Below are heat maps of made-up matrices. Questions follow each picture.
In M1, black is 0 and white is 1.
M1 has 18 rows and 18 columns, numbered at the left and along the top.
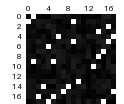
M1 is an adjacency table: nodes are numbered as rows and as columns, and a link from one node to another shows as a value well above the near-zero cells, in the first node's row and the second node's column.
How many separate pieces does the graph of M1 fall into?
6
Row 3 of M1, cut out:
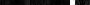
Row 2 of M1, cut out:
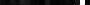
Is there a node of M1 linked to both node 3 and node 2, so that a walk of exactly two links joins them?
no
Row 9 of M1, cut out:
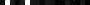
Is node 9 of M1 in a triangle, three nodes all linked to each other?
no
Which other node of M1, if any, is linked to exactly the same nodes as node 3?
node 8
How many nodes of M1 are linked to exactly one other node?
8
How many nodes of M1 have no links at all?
2
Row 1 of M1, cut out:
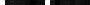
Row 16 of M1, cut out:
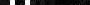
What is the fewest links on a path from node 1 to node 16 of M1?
3
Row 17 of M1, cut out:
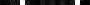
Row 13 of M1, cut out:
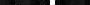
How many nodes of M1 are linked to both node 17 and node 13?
0
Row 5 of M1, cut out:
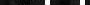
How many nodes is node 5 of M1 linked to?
2
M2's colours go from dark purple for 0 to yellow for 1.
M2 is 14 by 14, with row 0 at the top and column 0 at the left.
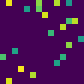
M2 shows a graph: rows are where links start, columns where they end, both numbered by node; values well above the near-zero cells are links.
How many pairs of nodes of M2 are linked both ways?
3
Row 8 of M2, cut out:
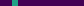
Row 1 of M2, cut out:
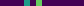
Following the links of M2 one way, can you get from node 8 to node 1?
no
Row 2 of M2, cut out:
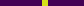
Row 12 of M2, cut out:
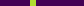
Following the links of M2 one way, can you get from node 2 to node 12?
yes
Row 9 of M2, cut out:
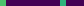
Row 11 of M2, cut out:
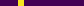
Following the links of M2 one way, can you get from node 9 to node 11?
yes
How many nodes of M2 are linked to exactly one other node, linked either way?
0
